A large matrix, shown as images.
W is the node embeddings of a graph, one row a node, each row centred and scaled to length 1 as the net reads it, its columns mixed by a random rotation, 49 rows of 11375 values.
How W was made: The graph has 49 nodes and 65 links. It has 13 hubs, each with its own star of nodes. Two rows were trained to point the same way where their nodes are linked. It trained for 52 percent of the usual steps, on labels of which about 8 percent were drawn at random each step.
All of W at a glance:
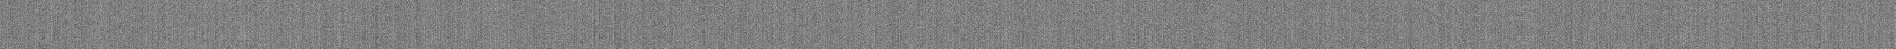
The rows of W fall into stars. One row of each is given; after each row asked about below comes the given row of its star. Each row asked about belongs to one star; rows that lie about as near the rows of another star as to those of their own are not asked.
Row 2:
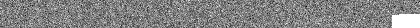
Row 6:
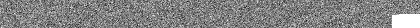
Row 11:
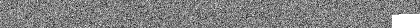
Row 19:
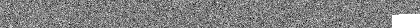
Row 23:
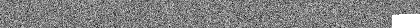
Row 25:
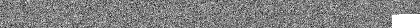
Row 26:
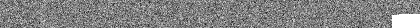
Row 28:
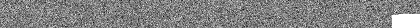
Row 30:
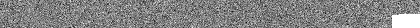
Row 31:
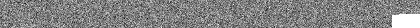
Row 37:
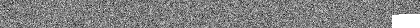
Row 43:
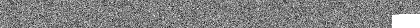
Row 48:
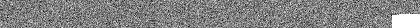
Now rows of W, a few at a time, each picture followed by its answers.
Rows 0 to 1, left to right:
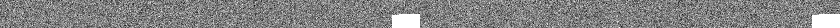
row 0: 25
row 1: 11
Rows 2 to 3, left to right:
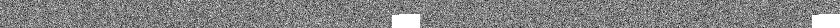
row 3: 48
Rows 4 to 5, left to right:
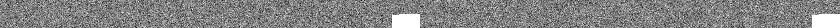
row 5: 25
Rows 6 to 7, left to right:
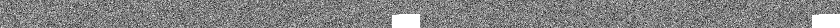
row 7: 19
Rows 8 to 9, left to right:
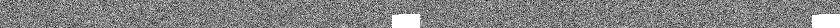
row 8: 30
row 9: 48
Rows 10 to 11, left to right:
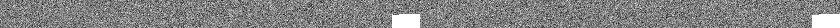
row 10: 37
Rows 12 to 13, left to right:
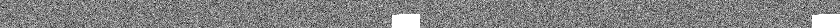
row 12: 31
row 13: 26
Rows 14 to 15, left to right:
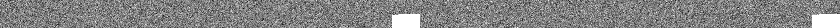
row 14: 30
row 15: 25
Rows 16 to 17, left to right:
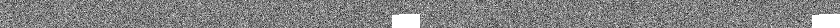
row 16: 23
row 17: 2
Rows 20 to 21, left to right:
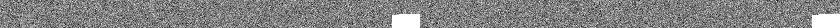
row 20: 31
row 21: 19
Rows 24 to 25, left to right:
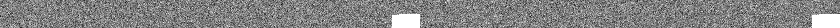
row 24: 2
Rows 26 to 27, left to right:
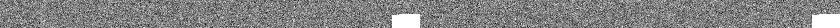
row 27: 31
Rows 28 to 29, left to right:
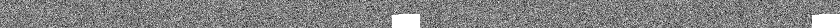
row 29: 43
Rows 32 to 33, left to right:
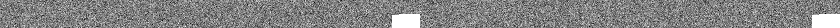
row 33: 23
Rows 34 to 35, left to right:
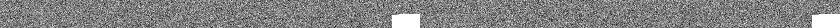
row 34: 28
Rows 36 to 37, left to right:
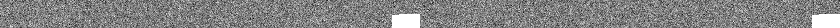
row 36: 2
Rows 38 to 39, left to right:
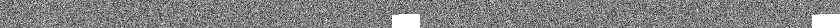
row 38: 26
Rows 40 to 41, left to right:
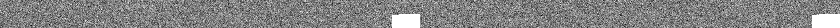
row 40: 30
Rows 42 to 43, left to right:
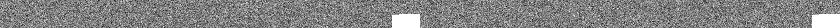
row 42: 19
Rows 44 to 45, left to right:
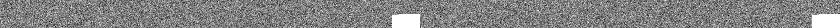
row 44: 11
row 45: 6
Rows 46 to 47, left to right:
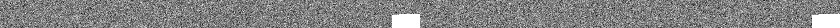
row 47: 11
